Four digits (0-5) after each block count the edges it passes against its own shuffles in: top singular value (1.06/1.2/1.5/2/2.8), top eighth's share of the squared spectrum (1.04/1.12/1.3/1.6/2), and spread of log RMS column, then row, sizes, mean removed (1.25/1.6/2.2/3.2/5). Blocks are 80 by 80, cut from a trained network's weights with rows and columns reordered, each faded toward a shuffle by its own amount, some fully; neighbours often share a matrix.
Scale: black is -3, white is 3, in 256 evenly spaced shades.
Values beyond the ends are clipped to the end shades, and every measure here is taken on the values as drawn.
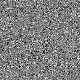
3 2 0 2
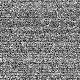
3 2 1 0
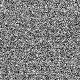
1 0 0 0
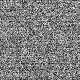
2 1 0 0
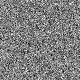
0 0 0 0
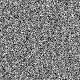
0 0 0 0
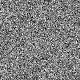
0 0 0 0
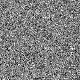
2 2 0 1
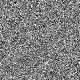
0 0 0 0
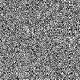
3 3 1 1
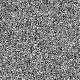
2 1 0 0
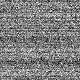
4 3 0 1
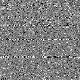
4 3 0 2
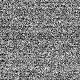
2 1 0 0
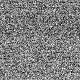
2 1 0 0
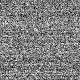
2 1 0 0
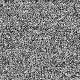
1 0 0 0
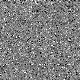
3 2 0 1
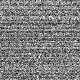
4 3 1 0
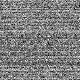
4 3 1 0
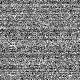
3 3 1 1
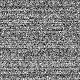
3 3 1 0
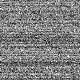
4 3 1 1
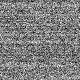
3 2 0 0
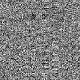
4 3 1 2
